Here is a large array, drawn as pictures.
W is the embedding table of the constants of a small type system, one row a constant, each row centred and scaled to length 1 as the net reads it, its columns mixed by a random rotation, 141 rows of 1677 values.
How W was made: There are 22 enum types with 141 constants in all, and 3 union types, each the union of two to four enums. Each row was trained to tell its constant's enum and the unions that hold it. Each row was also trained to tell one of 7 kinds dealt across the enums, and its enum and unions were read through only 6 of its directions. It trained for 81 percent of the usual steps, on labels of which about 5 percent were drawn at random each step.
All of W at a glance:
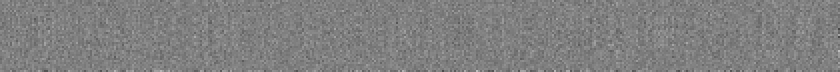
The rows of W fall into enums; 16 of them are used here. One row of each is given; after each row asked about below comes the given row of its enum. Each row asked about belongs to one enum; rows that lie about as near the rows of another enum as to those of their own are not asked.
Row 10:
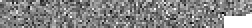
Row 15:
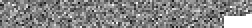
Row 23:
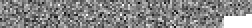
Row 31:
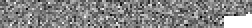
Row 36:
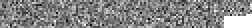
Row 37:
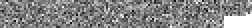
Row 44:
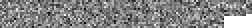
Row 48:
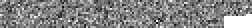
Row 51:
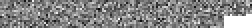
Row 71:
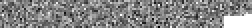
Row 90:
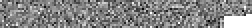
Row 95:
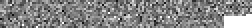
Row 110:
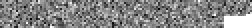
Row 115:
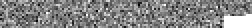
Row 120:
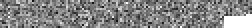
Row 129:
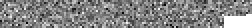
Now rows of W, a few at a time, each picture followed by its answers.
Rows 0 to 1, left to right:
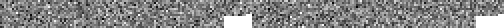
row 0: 110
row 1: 115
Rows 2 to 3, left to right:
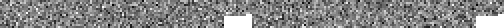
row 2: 48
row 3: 15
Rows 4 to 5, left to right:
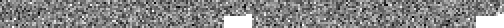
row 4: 115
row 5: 110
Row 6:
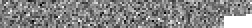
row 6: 36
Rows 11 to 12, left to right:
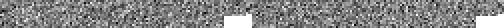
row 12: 10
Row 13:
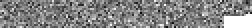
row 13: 23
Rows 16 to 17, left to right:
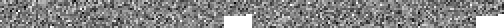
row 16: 71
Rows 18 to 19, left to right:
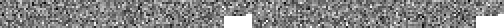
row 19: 31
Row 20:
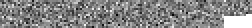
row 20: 120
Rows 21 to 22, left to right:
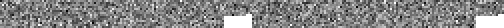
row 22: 95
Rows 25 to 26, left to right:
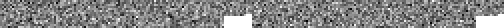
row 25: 15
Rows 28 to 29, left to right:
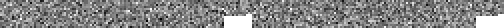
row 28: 48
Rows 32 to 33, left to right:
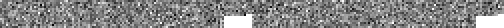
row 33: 71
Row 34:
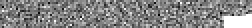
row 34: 115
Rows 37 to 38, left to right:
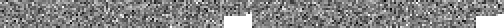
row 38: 10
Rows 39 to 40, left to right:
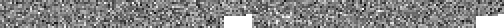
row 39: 90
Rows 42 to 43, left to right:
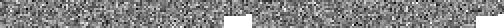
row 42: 120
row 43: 10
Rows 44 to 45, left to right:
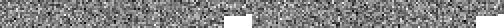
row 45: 48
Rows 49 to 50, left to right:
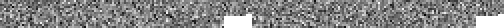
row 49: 15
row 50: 120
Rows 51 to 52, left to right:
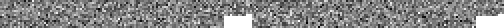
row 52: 44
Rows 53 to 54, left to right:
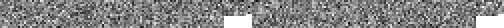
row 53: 37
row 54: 15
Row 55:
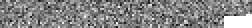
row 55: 31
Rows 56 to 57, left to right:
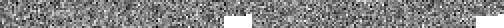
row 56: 15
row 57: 37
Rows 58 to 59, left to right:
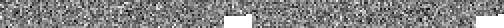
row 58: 120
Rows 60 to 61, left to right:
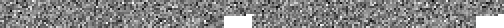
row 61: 71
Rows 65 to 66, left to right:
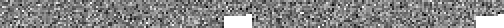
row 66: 23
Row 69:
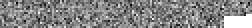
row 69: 31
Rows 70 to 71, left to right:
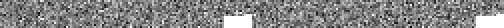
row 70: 115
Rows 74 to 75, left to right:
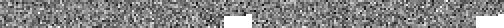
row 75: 37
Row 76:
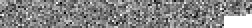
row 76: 71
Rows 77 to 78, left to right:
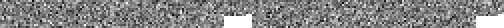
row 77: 120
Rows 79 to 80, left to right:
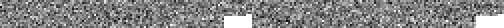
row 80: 115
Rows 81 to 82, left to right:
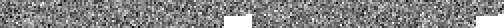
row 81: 71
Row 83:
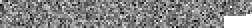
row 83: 110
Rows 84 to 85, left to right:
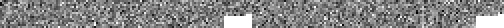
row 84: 15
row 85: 37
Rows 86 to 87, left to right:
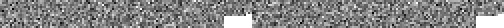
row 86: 37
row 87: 10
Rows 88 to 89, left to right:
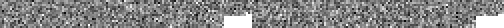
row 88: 37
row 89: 44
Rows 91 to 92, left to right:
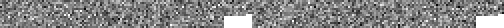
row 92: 48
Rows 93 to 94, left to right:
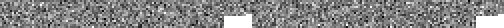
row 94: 44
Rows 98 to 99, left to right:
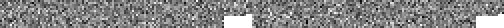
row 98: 31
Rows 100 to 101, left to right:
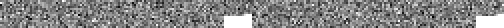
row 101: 115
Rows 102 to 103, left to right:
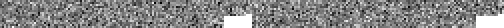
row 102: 115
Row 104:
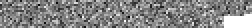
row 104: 110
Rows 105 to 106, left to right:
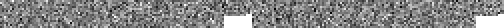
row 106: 23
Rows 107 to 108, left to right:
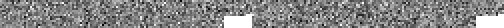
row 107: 10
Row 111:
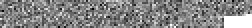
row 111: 37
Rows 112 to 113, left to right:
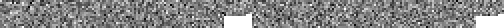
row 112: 10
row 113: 23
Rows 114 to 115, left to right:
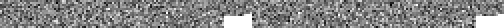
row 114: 110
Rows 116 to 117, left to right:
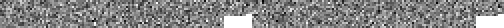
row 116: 36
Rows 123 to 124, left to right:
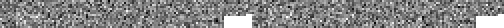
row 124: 48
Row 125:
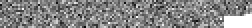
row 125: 110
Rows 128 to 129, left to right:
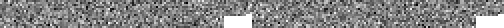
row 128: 110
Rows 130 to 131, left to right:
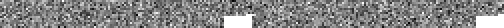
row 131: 48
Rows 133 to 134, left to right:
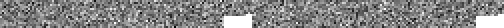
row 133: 23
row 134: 48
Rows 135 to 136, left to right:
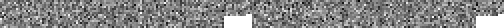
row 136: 15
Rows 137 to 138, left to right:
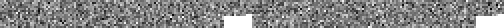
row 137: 71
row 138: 71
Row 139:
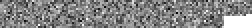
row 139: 95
